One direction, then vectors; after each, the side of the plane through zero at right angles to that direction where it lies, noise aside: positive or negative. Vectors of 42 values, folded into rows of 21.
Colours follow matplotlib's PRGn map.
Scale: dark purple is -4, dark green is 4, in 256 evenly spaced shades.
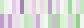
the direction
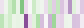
negative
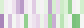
positive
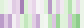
positive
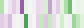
positive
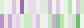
positive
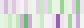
negative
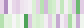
negative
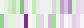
negative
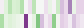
negative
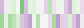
negative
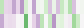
positive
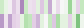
positive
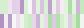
positive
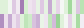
positive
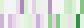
positive
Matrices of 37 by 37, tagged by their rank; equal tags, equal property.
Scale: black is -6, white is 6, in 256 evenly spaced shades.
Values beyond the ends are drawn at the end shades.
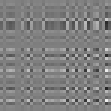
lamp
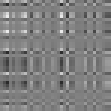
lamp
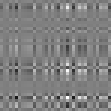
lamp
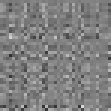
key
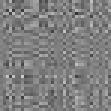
key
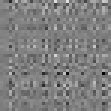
key
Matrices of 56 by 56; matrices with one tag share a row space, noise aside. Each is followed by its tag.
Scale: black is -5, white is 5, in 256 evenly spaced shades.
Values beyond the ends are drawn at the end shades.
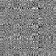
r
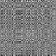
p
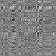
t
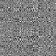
r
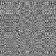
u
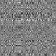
p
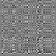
t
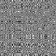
p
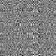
r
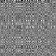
p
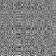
p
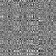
r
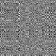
u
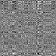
t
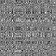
p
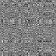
t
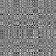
r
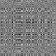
p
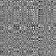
r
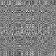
p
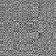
r
